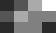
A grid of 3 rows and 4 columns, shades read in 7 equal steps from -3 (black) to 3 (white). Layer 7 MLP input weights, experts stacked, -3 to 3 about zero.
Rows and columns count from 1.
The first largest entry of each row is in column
4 2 2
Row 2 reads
-1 1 0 0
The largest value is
3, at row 1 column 4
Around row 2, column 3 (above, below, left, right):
1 0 1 0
